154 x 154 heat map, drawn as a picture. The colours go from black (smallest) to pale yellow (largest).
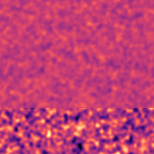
The distribution is heavy-tailed on both sides. A horizontal seam about 70% of the way down splits the table, and the top part is calmer. No single row or column stands out from its neighbours. No regular stripes run through it. The field is mottled with small blotches. No overall slope runs across the table.
